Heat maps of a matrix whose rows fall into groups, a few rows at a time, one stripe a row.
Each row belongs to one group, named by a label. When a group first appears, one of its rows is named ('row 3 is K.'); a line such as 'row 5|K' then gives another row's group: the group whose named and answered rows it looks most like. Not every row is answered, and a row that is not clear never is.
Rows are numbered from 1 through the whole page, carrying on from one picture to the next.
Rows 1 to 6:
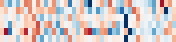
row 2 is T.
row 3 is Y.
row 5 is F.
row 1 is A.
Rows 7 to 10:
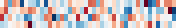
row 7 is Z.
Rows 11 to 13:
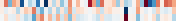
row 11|Z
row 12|Y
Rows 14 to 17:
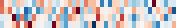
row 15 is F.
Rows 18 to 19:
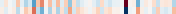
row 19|Y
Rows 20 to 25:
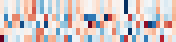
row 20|Y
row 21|Y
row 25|A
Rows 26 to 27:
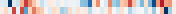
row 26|A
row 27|T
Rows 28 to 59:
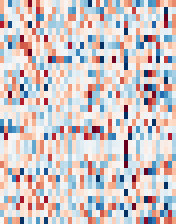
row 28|A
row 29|T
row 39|T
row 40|Z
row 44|Y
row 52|Z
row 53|T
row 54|T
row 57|T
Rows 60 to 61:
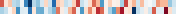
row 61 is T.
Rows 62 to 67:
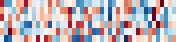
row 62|A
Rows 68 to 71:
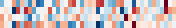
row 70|F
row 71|T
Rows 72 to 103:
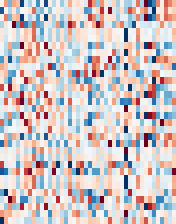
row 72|Z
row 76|Y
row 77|Y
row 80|A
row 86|T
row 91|Z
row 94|Y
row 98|Y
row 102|F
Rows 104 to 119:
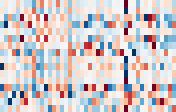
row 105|Y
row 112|Y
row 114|Y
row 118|A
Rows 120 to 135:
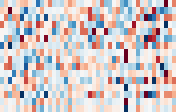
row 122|Z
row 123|T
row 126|A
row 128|F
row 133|Z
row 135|Y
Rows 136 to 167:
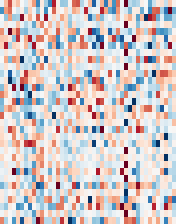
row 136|F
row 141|T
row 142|F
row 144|Z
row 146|A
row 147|A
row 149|F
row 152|F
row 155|T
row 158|T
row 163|Y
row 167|T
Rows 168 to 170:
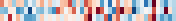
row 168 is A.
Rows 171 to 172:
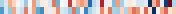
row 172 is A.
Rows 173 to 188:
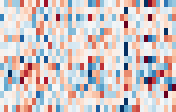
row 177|T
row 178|Z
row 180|Y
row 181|Z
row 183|A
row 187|Y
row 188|T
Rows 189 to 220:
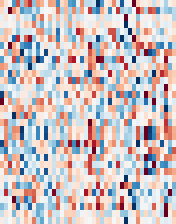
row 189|T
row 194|T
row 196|Z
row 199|A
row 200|A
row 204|T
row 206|F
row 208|Z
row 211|Z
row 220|Y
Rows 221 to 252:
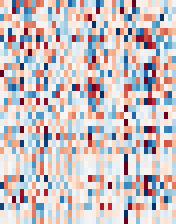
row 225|A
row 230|Z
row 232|Z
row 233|A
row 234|F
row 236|F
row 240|F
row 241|Z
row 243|Y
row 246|Z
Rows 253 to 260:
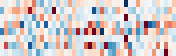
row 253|Y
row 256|Z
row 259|F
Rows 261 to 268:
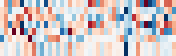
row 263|T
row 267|Y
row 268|Y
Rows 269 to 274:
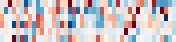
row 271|T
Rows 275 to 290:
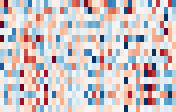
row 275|F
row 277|T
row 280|A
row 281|Y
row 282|A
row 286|Y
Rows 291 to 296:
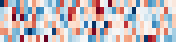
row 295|F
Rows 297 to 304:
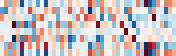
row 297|Z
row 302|T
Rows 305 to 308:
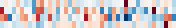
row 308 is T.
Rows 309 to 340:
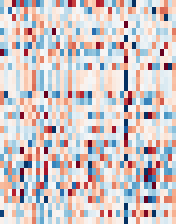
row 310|A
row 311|T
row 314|Y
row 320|Y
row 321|Y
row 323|A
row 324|Y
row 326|Y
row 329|F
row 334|Z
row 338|Y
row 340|Y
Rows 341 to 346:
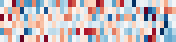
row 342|Z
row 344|T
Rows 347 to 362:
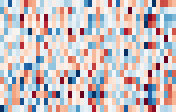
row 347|A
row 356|F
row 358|T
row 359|Z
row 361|Z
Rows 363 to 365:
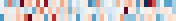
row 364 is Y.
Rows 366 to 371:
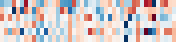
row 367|T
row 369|Y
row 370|Z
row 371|Y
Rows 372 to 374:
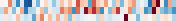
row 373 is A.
